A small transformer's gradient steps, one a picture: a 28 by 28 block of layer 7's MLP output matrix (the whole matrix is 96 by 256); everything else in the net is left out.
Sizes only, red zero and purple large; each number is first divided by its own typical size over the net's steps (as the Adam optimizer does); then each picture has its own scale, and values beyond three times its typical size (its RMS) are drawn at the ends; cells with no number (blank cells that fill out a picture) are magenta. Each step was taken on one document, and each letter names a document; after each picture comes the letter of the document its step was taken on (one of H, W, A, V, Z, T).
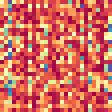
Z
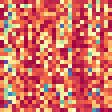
Z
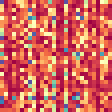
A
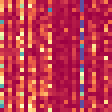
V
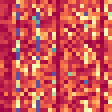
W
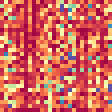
Z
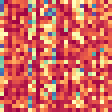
A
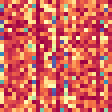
A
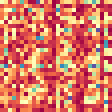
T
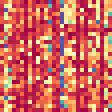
Z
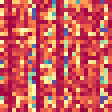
A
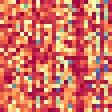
T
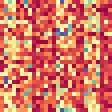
T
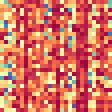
Z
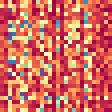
T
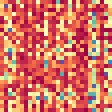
Z
